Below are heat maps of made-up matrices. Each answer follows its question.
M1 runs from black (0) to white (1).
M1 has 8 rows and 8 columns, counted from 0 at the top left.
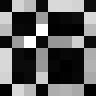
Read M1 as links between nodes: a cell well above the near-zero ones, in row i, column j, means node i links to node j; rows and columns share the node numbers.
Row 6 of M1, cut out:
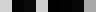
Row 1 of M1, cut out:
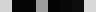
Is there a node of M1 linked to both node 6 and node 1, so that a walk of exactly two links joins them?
yes
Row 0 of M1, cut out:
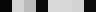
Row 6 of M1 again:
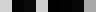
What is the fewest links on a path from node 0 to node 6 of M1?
1
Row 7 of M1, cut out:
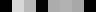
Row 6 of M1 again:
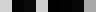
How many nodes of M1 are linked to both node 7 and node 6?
0
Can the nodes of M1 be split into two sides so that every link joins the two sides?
yes
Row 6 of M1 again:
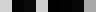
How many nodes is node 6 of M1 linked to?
3
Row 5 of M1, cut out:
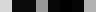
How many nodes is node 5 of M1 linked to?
3
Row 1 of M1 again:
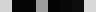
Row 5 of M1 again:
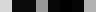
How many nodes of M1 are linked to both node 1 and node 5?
3
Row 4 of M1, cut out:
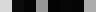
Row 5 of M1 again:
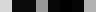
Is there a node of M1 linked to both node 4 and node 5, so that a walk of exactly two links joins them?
yes
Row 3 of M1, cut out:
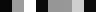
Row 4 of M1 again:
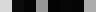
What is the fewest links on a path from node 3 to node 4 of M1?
1
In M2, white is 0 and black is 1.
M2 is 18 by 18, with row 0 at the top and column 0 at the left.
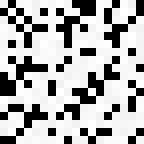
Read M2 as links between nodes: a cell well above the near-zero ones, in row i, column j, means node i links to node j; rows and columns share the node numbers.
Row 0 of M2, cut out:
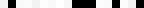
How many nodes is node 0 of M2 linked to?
6
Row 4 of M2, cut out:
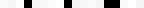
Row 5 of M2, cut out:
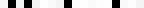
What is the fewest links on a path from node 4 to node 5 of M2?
2
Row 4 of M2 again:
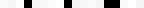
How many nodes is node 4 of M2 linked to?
4
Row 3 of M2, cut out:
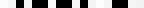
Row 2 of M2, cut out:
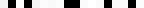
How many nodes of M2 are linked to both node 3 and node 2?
1
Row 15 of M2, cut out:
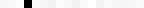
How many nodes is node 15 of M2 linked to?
1
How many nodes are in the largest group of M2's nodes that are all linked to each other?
4
